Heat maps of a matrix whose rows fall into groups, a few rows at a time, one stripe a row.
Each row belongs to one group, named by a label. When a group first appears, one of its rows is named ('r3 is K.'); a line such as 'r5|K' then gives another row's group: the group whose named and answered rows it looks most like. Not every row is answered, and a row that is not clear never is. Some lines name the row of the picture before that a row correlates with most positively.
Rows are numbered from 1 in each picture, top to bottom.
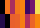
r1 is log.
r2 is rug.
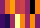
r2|rug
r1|log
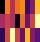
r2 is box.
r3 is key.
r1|log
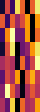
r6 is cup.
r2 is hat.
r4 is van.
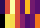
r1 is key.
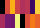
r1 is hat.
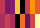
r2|box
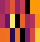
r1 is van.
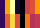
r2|key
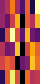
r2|cup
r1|hat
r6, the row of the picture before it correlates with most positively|2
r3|key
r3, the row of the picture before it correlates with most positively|2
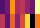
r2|hat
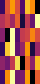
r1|key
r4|key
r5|cup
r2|cup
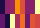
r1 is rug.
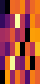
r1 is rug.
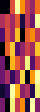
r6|box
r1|rug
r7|hat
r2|cup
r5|hat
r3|cup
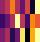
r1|hat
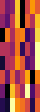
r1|cup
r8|hat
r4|cup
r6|hat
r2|cup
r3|log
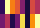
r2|box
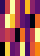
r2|log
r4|box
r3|box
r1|key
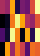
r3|hat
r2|rug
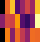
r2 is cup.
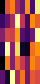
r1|hat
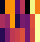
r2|van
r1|van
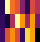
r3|key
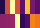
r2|cup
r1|key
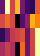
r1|log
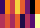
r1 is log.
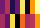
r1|box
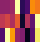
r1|cup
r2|cup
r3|log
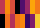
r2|log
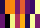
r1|log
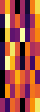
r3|box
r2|log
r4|key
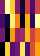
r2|hat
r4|box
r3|hat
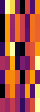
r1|key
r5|van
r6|key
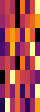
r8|log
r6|key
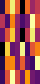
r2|van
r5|log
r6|key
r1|key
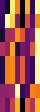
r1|hat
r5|log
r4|van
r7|cup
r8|cup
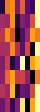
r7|van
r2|van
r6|log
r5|box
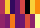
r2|hat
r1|box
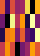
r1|hat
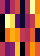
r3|key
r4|cup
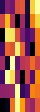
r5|van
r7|cup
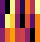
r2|key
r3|log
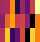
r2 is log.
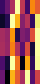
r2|hat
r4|hat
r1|rug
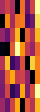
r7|box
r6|log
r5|box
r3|cup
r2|log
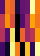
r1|van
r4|hat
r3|van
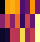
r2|cup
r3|rug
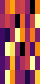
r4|key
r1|log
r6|log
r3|rug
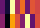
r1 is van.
